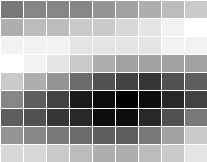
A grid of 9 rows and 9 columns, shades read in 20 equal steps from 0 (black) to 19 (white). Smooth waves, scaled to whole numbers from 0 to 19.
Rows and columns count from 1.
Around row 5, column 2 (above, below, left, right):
18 7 15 11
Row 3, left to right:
18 18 18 17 17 17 17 18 18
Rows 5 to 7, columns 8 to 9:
6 7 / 3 5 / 6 9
